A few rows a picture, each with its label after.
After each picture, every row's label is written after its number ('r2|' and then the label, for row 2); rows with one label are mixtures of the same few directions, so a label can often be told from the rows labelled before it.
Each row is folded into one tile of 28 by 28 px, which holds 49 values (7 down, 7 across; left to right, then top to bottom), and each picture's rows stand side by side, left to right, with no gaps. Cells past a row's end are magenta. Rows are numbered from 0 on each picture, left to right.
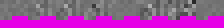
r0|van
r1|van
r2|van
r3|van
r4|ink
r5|van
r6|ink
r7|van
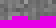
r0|ink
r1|ink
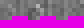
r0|van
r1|van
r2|ink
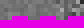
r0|ink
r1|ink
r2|ink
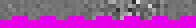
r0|van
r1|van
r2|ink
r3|ink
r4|ink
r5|van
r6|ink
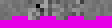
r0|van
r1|van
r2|ink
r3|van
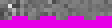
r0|van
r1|ink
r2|van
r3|ink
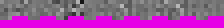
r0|ink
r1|ink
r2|ink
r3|ink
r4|van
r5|ink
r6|van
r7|van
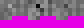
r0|van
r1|van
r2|van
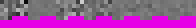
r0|ink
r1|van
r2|ink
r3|ink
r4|ink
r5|van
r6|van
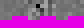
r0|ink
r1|van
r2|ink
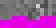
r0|ink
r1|van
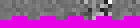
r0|ink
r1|ink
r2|ink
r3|ink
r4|ink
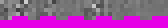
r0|ink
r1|ink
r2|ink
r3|van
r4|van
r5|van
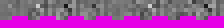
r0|van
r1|van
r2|van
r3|van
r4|ink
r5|van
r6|ink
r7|van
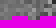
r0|ink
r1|ink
